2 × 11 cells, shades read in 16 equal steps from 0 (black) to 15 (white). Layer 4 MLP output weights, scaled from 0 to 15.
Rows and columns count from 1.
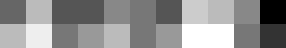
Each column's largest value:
11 14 7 9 11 7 9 15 15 8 3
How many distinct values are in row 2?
6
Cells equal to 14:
1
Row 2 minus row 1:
5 3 2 4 3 0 4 3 4 -1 3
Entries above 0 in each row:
10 11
